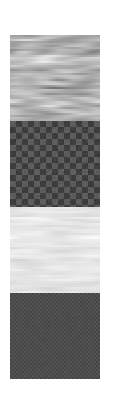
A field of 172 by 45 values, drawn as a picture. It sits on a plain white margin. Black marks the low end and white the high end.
The table splits into 4 rows of 1 panel. Panel 1,1: high, streaked across. Panel 2,1: low, checkered. Panel 3,1: very high, streaked across, faint in contrast. Panel 4,1: low, checkered, faint in contrast.
